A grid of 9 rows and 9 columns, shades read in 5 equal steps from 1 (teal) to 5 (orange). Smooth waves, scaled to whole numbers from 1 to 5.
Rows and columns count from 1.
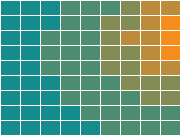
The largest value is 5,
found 3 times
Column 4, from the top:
2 2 2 2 2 2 2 1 1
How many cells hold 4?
8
